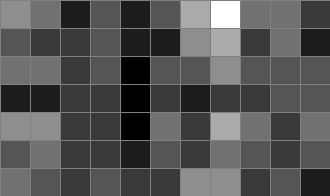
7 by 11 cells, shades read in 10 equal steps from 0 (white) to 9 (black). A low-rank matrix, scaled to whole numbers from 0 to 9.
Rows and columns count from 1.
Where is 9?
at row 3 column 5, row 4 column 5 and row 5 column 5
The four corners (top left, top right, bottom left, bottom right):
4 7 5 8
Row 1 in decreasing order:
8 8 7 6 6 5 5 5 4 3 0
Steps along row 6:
down up same up down up down up up down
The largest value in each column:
8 8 8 7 9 8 8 7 7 7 8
